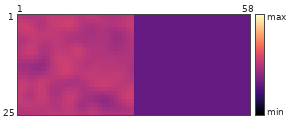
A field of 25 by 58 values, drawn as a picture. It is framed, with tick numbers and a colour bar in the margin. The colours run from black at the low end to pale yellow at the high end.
It is made of 1 by 2 panels. Panel 1,1: middling, blotchy, faint in contrast. Panel 1,2: low, flat.
